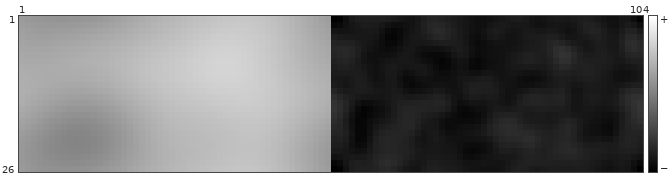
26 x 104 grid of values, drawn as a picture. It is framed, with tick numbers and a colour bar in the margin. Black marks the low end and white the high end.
It is made of 1 by 2 panels. Panel 1,1: high, smooth. Panel 1,2: very low, blotchy, faint in contrast.
